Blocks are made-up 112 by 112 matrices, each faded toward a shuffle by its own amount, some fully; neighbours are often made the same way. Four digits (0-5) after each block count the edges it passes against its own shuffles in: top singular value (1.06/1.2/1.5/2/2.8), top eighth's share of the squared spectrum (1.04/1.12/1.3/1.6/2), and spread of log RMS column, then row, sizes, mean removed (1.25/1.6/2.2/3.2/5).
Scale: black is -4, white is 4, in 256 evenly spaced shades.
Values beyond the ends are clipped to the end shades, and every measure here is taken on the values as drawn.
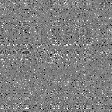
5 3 2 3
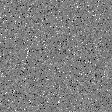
1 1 0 0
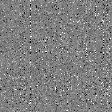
2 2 3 1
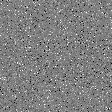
0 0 0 0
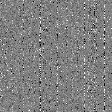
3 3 3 0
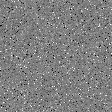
0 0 0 0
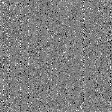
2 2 3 0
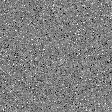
0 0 0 0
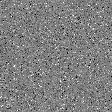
2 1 0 0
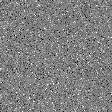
3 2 1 0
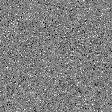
3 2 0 0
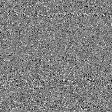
1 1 0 3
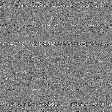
2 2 0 4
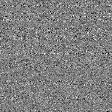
1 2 0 3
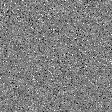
2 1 0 0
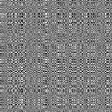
5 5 4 4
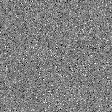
3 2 0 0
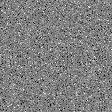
2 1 0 0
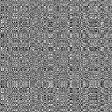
5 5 4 4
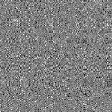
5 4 3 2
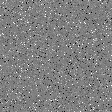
0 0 0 0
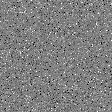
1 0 0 0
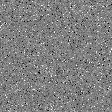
2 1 0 0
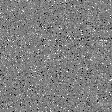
3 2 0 1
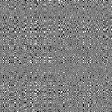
5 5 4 4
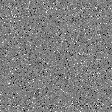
3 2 0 1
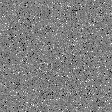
2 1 0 0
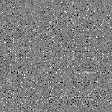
4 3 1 2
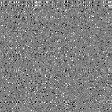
4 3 2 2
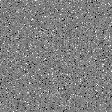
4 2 1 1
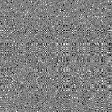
5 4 3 3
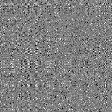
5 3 2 2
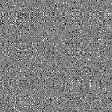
5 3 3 2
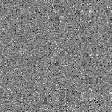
4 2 1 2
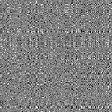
5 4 3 3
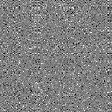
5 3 2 2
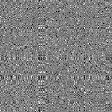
5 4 3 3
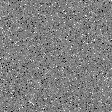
2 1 0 0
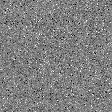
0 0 0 0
